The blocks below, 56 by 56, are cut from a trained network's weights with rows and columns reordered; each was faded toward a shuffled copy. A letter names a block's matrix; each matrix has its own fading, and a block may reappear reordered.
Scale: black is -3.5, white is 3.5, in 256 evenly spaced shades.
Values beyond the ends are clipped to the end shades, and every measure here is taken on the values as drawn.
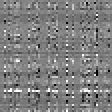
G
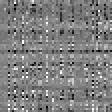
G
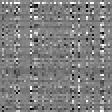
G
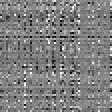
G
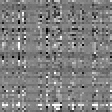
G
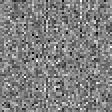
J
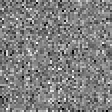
J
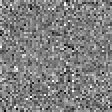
J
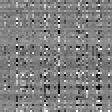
G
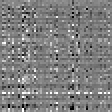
G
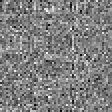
J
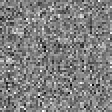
J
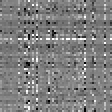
G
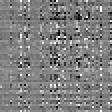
G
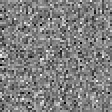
J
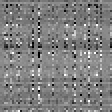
G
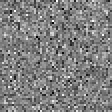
J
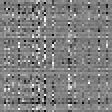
G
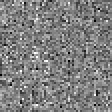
J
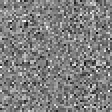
J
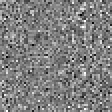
J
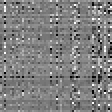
G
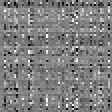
G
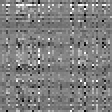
G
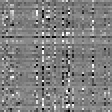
G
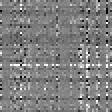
G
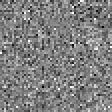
J
